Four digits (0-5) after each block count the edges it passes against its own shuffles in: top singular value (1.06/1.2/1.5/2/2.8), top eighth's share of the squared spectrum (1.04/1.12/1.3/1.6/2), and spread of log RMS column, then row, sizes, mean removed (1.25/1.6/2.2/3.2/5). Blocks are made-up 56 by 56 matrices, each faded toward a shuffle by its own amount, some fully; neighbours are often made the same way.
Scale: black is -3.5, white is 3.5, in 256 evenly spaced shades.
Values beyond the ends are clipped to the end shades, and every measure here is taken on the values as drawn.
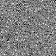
3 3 1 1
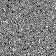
0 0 0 0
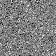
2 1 0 0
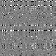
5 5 2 3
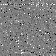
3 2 0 1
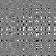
4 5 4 3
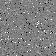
1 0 0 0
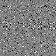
3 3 1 2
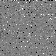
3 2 0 1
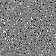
1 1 0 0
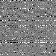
4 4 1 3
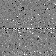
4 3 0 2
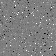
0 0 0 0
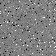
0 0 0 0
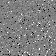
1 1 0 0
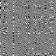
4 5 3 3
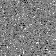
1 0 0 0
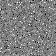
0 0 0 0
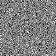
1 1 2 0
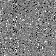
1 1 1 0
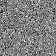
0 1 1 0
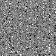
1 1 2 0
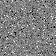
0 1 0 0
